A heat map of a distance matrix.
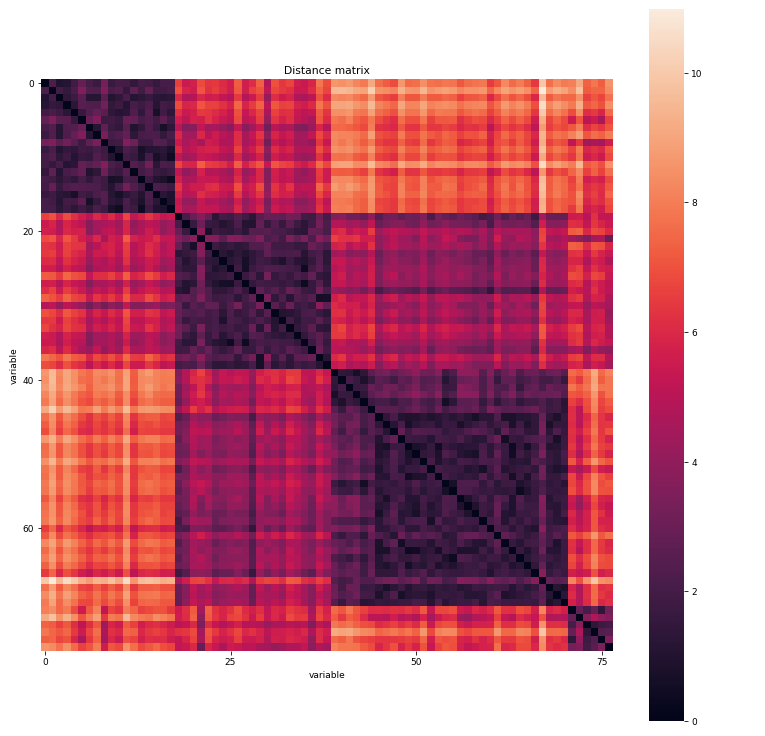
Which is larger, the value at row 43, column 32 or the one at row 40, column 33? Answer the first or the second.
the second
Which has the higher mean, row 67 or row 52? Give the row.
67
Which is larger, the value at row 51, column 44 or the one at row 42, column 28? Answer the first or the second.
the second
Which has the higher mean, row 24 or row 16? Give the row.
16
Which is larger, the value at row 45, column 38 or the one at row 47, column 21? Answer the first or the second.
the second
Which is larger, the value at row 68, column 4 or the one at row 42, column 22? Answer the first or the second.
the first
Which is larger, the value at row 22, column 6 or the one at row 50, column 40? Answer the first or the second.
the first
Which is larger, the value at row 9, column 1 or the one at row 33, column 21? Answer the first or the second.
the second
